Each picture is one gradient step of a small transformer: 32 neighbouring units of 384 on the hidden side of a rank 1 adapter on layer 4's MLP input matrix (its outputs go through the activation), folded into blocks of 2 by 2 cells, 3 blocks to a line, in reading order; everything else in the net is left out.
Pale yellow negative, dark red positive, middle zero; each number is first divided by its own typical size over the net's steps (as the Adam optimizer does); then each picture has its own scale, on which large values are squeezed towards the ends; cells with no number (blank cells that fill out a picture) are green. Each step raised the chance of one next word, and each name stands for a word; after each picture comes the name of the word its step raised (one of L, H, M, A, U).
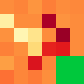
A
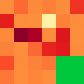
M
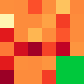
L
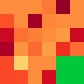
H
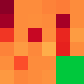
M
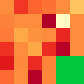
A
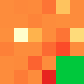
A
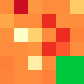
A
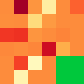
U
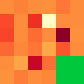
M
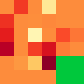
U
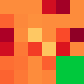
H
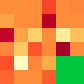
H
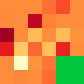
H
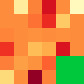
H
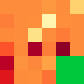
L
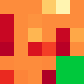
L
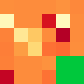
A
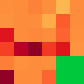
L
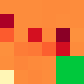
M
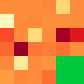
A
